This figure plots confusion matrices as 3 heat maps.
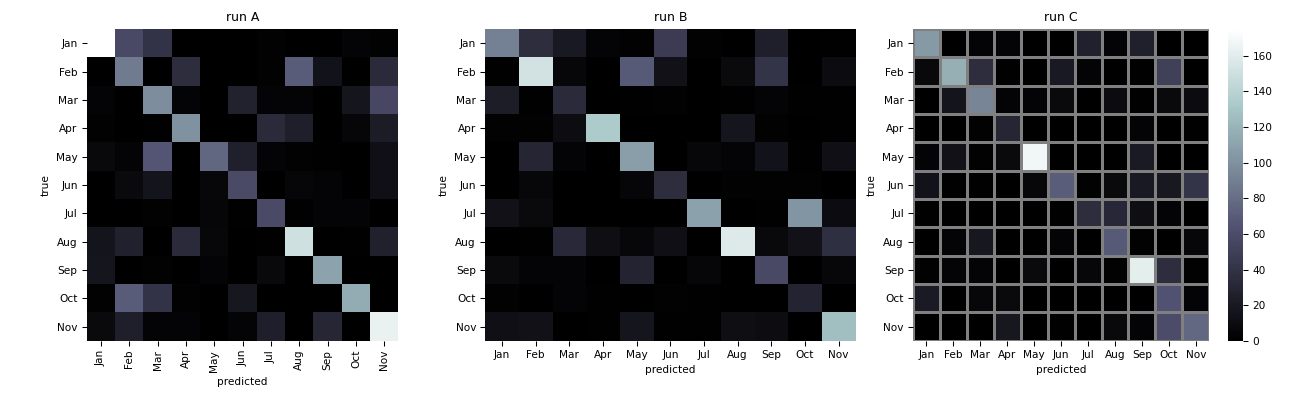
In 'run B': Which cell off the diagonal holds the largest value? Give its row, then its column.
Jul, Oct
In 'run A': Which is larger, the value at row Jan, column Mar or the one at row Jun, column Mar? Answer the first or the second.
the first
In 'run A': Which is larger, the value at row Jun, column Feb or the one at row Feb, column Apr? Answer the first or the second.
the second
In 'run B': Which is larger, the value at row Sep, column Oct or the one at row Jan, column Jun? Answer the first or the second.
the second
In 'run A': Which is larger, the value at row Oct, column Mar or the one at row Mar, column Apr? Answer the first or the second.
the first
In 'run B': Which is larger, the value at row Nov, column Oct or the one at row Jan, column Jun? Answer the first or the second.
the second
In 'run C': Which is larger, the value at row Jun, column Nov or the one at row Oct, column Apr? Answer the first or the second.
the first
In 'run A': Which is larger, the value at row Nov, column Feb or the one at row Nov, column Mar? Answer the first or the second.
the first
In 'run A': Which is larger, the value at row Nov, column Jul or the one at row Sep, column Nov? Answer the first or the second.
the first
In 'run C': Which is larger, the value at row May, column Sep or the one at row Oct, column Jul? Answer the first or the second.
the first
